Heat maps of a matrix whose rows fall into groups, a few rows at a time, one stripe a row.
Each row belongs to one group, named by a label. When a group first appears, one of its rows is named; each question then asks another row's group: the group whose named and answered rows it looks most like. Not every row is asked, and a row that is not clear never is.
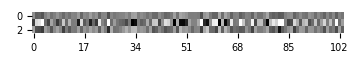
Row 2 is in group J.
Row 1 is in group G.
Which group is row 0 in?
J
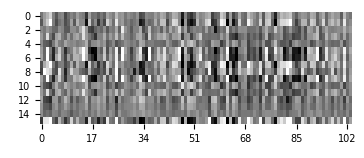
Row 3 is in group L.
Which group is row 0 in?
G
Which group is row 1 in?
G
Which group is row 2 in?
L
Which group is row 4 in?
J
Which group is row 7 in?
G
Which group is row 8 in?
G
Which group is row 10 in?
J
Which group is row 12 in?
J
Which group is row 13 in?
J
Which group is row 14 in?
J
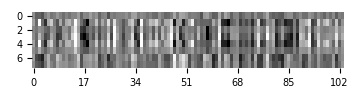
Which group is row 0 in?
J
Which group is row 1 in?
L
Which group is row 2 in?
L
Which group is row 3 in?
L
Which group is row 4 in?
L
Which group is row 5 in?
L
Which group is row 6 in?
J
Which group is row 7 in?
J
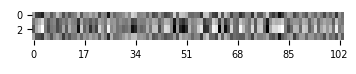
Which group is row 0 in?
J
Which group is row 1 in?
G
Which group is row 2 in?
G
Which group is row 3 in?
J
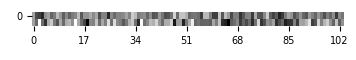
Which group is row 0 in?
J
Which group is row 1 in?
L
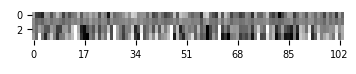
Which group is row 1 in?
J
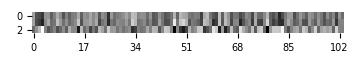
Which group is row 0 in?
J
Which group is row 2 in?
G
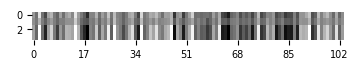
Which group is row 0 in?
L
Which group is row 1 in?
L
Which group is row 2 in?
L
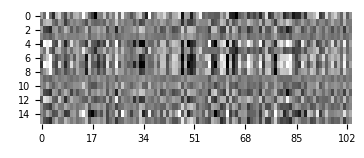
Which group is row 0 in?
L
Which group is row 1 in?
G
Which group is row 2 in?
J
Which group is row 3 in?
J
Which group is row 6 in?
G
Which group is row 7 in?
G
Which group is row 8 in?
G
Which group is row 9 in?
J
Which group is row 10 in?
L
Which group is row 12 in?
G
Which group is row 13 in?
J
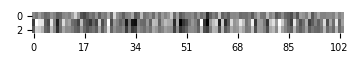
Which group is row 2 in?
G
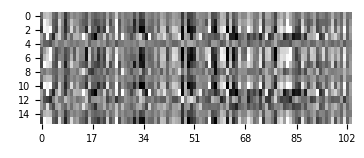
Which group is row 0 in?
G
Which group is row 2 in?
G
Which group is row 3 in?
L
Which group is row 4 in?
J
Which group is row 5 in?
G
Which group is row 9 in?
G
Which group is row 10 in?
G
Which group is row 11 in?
L
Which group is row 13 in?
L
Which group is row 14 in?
G
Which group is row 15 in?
G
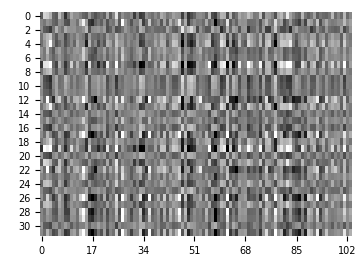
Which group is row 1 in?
L
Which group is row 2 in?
J
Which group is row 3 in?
G
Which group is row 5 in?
L
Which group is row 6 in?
L
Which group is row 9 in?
J
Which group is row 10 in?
J
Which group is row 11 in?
J
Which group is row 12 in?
L
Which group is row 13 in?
G
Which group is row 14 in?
J
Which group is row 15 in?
L
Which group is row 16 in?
J
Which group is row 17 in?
L
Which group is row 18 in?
G
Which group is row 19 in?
G
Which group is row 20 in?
J
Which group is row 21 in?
G
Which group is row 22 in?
L
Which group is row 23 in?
L
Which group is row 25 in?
J
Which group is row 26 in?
L
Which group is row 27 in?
G
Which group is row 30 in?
J
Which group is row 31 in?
L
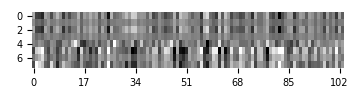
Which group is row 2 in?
J
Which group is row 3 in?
J
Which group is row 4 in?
L
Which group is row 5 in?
G
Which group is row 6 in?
G
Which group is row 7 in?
G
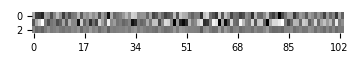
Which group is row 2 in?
J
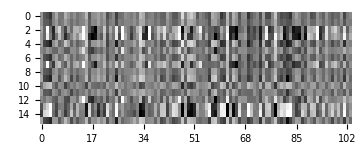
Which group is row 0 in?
J
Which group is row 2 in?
L
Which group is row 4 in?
J
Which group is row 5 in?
L
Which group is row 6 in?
J
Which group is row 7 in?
L
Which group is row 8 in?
J
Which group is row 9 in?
J
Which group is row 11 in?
J
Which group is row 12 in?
L
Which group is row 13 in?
G
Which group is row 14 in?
G
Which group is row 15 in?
J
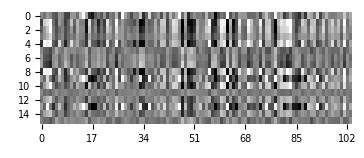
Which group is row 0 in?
L
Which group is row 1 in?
G
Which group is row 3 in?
G
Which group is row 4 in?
G
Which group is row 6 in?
J
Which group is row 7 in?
J
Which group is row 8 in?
G
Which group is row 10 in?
G
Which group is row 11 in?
J
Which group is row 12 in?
G
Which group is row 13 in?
L
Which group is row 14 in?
G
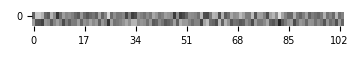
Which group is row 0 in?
G
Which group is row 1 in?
J
